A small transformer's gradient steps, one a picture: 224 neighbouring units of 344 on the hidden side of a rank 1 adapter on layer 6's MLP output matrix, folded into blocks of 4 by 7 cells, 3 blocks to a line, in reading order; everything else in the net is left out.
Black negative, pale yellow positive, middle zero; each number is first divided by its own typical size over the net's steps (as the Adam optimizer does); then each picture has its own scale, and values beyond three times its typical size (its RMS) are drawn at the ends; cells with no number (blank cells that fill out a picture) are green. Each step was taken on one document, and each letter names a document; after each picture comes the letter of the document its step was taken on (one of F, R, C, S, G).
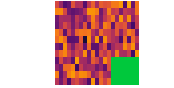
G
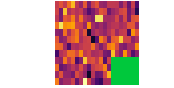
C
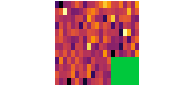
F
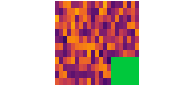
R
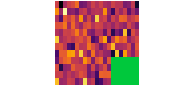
C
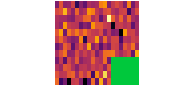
F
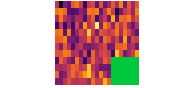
R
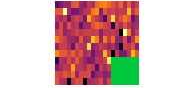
F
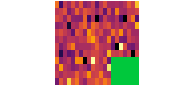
C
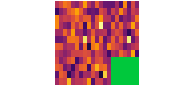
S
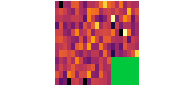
F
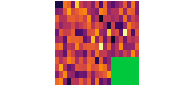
S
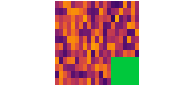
R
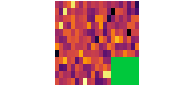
C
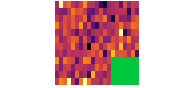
F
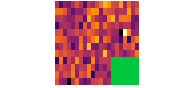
F
